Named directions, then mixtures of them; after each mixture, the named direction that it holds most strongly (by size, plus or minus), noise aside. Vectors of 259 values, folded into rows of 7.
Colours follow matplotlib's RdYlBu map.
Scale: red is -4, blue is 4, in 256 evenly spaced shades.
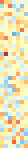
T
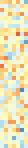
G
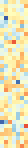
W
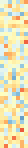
G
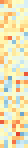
W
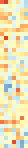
T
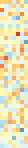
G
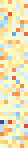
W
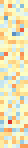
T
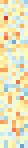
W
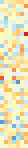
W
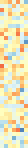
G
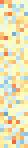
T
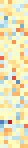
W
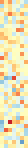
T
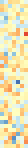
W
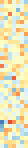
G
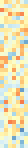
G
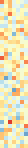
T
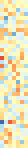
W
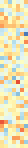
G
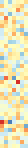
W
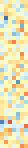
W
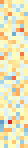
T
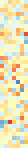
G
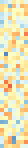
T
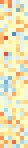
T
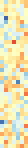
W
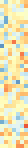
W
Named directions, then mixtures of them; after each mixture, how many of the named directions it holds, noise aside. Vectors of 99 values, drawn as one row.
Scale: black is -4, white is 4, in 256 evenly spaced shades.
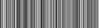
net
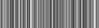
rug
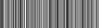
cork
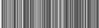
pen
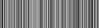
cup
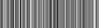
two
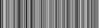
three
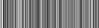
three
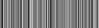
three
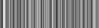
three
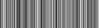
one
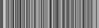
three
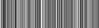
one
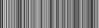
three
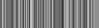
three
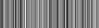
one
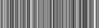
one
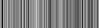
three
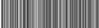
two
